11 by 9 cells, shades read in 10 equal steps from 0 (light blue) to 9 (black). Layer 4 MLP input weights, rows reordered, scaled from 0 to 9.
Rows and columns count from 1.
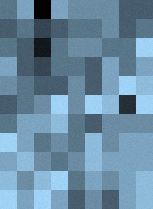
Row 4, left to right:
2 5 6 4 4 5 2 4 2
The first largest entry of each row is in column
3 3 3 3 3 8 6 3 4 5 5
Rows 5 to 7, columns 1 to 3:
3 4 5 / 5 4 3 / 4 2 2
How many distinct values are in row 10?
5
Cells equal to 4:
20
